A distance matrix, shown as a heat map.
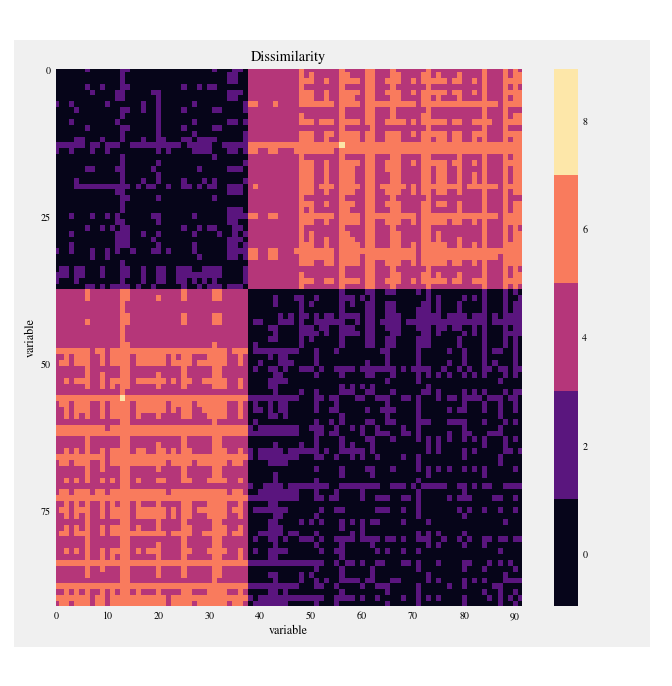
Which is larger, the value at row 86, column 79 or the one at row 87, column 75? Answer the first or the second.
the second
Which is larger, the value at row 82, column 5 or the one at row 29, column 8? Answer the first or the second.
the first
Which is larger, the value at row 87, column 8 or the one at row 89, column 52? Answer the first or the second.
the first
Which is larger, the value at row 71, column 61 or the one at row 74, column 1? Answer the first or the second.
the second
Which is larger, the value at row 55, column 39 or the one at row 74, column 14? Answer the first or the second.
the second
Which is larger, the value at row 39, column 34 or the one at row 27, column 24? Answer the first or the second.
the first
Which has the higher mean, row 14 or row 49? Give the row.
14
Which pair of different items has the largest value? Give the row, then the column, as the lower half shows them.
56, 13
